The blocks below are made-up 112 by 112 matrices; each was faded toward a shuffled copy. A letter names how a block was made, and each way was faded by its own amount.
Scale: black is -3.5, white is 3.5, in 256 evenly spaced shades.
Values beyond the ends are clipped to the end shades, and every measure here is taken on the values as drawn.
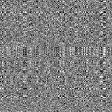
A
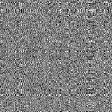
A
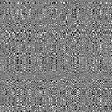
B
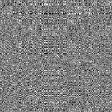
A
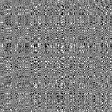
B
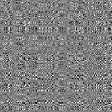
B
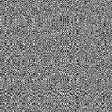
A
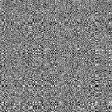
A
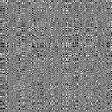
B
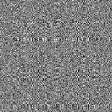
A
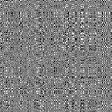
B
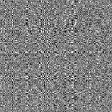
A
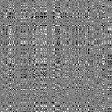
B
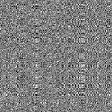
A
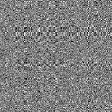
A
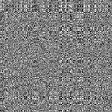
A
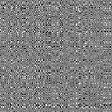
B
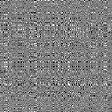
B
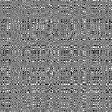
B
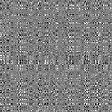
B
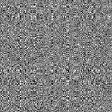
A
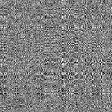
A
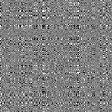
B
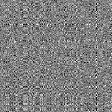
A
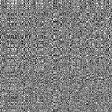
A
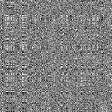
A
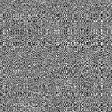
A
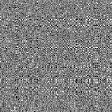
A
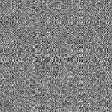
A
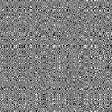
B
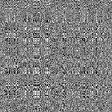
A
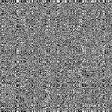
A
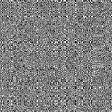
A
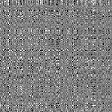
B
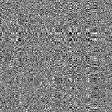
A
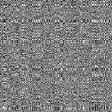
A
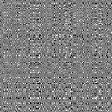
B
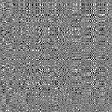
B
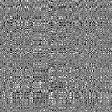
B
